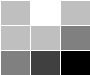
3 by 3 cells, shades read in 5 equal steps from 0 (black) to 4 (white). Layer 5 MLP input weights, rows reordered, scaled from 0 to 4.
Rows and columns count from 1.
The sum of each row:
10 8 3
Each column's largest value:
3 4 3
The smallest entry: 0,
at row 3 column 3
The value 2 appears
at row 2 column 3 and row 3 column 1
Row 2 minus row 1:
0 -1 -1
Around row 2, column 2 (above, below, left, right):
4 1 3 2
